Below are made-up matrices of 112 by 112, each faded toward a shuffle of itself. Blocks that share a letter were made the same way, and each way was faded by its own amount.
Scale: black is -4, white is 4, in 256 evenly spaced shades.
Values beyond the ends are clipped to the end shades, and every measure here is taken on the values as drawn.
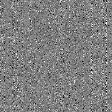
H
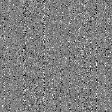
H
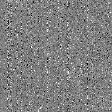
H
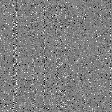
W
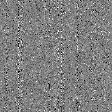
H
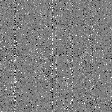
W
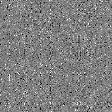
W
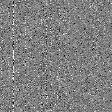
H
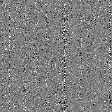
H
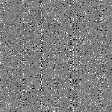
W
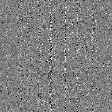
H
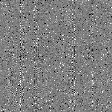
W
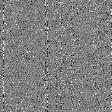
H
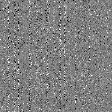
H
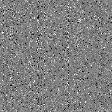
W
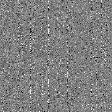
H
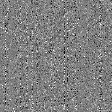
H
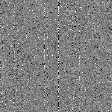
H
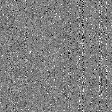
H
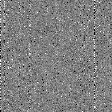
H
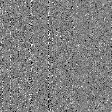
H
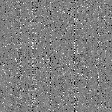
W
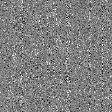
H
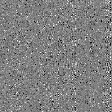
W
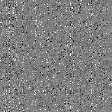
W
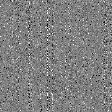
H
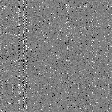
W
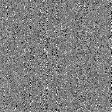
H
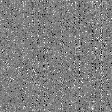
W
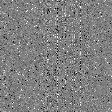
W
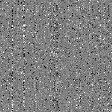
W
